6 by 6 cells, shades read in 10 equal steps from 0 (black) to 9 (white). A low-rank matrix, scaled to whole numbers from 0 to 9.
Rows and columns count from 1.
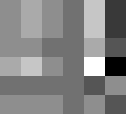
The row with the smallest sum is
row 5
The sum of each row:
29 29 27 31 24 27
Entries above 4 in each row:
4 4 3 4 1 4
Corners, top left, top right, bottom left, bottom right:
5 2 5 3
